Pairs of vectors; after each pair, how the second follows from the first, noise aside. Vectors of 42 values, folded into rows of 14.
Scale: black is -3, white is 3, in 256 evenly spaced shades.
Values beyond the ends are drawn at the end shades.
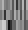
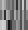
copied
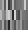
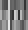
sign-scrambled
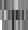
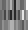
reversed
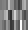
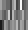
shuffled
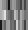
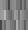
shrunk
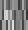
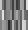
wrapped around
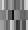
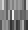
sign-scrambled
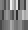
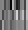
sign-scrambled
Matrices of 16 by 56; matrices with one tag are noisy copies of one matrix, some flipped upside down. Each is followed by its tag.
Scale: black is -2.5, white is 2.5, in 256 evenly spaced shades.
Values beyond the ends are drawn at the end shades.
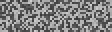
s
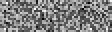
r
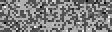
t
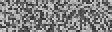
r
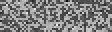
t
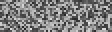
t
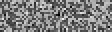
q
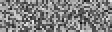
r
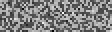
s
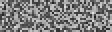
s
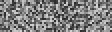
q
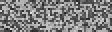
t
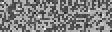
q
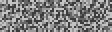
r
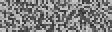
r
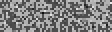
q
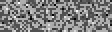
t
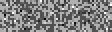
r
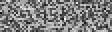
t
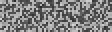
r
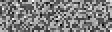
s
